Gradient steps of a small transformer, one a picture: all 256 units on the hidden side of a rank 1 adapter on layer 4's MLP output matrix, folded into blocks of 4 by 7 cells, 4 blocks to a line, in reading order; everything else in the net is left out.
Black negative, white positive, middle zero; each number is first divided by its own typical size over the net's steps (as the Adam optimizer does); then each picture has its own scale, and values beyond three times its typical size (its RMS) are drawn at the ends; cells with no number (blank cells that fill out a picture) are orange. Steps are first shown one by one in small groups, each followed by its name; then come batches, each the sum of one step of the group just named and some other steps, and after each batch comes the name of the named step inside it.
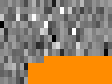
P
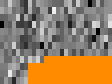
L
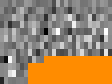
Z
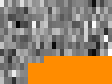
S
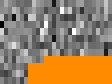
P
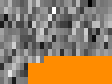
L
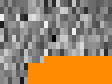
P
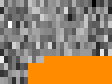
S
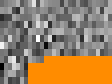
Z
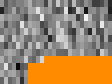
Z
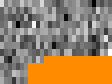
S
